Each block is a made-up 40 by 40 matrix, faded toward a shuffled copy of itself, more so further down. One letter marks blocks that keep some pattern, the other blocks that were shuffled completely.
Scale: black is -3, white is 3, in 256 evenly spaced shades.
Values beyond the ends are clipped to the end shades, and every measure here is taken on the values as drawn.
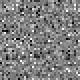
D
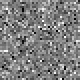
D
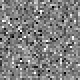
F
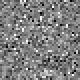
F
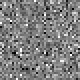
D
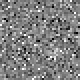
F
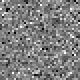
F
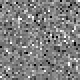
F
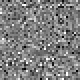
D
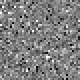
F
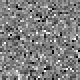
F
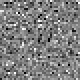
D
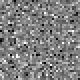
D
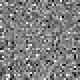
D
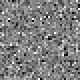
F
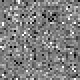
D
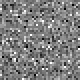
D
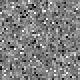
F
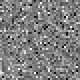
D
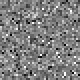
F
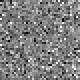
F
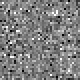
D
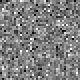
D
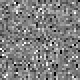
D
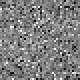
D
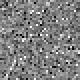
F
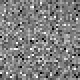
D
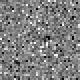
F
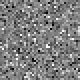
F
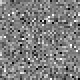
D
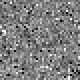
F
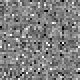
D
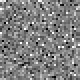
F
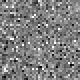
D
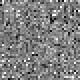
D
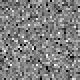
F
